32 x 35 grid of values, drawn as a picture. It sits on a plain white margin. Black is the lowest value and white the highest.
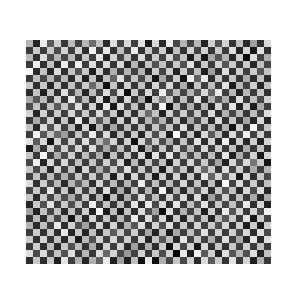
On average the colour sits 50% of the way up the scale. The field is checkered. No overall slope runs across the table. The values fall into two levels. No single row or column stands out from its neighbours.
